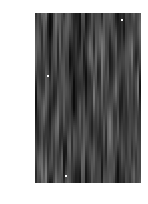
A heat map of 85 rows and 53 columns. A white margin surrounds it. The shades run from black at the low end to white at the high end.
Three lone cells stand out, each far higher than its neighbours. Streaks run downward. The halves do not mirror each other. There is no overall slope. A few values lie far out on both sides of the bulk.
